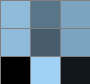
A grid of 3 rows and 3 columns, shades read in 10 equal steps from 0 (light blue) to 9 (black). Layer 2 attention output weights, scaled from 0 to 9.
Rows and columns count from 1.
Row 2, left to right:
1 5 2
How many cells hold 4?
1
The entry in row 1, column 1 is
1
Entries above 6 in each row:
0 0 2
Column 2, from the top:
4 5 0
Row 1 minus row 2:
0 -1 0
